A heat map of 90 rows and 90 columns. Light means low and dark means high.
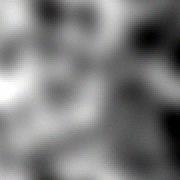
The field is smooth, with broad soft blobs. No lone cell stands out from its neighbours. There is an overall slope up to the right. The ninth with the lowest average is the middle left. The values follow a bell shape. No row or column stands out.
